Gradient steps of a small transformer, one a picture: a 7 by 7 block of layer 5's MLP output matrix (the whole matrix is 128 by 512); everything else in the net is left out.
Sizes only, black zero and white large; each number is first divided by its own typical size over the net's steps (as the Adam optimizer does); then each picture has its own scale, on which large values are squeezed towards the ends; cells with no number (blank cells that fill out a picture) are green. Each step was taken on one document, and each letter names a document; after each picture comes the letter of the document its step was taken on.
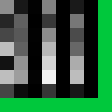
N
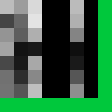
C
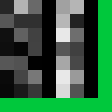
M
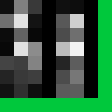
M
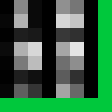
M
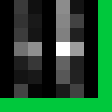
M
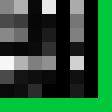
N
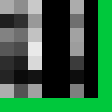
C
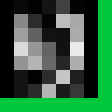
M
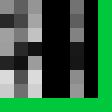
C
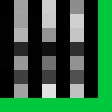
N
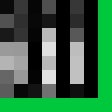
N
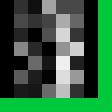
M
